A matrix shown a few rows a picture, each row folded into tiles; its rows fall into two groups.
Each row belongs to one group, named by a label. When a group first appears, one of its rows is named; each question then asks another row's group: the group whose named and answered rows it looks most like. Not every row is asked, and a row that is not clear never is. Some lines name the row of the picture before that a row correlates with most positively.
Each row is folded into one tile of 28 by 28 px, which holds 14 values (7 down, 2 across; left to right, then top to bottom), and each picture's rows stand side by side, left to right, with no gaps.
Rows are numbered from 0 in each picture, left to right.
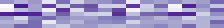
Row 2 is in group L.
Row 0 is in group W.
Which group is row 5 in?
W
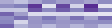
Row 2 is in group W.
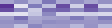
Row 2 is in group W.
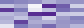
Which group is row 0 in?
L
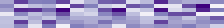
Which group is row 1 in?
L
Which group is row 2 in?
L
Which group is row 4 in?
L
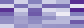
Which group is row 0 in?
L
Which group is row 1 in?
L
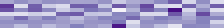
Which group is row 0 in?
W
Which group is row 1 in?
W
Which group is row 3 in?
W
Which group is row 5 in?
W
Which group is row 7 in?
L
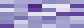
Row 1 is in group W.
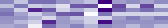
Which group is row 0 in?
L
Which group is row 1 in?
L
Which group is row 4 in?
W
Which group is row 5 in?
W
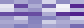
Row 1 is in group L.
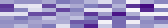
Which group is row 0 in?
W
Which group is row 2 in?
L
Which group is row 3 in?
L
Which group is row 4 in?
L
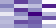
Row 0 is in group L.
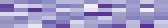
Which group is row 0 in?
W
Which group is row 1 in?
L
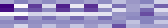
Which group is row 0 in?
W
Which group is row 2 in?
W
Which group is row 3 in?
W
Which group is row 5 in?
L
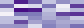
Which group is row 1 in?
L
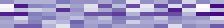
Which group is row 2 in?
L
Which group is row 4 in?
L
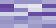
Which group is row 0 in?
W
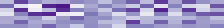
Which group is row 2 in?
W
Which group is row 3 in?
L
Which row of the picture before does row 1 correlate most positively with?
1
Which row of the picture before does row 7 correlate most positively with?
1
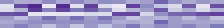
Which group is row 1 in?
W
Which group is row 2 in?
W
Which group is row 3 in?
W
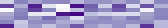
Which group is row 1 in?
W
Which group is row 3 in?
W
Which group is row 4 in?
W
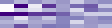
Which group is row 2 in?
L
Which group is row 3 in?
W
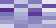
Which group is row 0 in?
L
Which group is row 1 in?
L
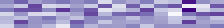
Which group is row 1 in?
W
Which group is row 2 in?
L
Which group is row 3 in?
L
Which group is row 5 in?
L
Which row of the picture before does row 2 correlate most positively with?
0
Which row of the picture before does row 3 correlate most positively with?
1
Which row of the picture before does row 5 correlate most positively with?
0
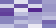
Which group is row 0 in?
L
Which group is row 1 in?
L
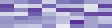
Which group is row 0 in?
W
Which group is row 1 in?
L
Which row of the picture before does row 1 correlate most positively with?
0
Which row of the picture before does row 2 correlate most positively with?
1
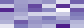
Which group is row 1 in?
W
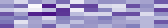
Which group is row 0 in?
L
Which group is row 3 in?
W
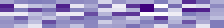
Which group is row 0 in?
W
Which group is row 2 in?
W
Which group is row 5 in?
W
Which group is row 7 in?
L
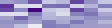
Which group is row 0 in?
W
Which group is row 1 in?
L
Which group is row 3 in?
L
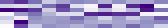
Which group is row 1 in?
L
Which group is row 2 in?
W
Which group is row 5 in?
W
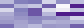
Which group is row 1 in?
L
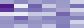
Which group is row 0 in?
W
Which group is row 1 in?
W
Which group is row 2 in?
L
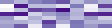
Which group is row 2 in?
L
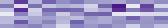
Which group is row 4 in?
W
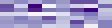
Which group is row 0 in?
W
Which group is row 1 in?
W
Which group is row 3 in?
L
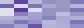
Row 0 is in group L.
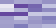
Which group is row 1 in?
W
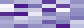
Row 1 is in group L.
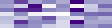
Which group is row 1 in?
W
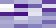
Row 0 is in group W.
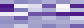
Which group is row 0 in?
W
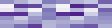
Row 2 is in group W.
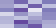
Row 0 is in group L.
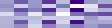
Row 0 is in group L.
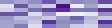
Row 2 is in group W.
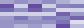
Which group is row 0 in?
W
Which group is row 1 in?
W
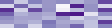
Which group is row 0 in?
L
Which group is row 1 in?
L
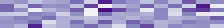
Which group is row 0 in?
W
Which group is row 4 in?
L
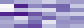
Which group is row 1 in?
L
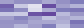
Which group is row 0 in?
W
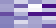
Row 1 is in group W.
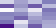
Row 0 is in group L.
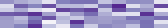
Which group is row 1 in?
L
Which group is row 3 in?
L
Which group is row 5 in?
L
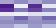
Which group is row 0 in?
W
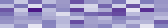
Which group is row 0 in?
L
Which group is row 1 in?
L
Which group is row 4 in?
L
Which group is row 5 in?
L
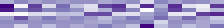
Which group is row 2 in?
W
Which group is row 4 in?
W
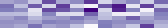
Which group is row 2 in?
W
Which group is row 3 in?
L
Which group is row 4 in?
W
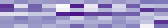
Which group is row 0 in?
W
